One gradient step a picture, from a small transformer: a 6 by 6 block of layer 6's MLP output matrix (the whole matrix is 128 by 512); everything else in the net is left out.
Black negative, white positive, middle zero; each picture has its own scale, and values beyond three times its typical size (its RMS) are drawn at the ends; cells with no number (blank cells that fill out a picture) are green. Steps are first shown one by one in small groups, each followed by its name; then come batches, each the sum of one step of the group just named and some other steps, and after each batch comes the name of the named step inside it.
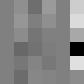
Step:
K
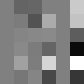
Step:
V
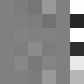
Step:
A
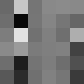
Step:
K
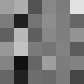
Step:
V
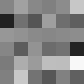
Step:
V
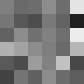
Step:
A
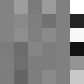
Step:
A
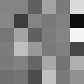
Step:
A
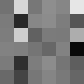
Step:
K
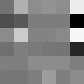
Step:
A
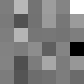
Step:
V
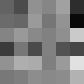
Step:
A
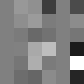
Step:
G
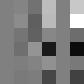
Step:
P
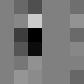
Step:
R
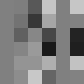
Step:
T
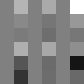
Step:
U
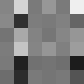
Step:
U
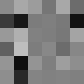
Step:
G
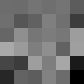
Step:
G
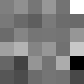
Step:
U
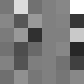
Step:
R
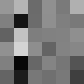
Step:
P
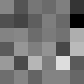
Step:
G
